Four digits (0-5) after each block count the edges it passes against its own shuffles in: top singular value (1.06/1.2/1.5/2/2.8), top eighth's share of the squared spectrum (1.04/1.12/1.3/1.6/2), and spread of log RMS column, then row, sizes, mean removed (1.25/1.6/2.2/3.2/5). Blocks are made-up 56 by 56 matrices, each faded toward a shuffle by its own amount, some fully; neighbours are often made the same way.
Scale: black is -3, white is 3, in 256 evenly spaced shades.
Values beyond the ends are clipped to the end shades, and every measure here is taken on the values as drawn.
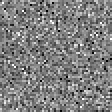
0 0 0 0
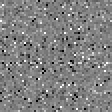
2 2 0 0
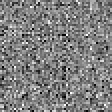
4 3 2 2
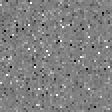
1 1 0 0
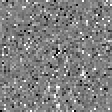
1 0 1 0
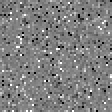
0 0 0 0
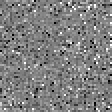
1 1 1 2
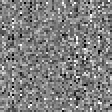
1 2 3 0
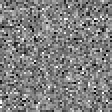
0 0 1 0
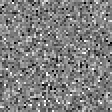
0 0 0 0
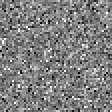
0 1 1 0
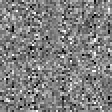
1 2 3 0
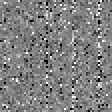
2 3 3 0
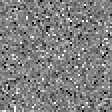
0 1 0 0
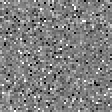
0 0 0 0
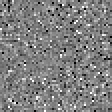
0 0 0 0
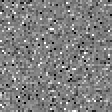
0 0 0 0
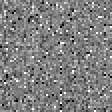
1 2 2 0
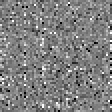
1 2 2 0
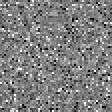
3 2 0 0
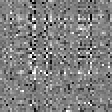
4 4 3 2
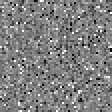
2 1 0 0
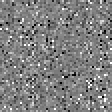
3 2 1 0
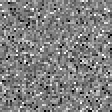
1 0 0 0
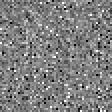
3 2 0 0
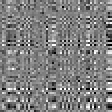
5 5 3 4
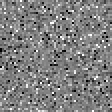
1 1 0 0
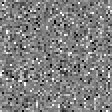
3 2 0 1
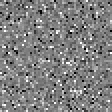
2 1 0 0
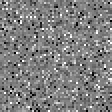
1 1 0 0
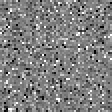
3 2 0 0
